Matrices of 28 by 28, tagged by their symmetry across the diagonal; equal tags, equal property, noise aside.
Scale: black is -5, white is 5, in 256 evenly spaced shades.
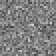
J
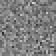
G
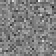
J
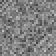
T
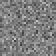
J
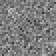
T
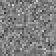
G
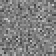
G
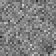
T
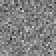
J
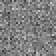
G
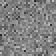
T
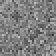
T
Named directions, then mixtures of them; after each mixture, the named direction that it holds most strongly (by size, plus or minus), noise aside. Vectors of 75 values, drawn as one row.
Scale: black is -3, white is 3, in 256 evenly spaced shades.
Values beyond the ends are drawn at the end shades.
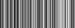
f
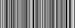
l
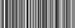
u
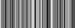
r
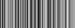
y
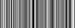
l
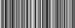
r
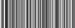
u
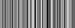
r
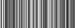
y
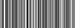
u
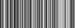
f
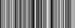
r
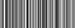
u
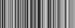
y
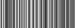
y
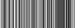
f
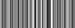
r
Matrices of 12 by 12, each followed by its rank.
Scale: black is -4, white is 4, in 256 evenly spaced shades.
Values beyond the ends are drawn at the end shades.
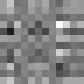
two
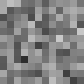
full rank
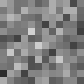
full rank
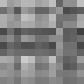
two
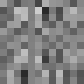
two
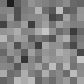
full rank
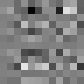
two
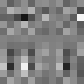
two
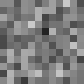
full rank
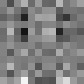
two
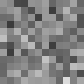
full rank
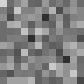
full rank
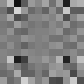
two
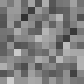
full rank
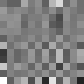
two
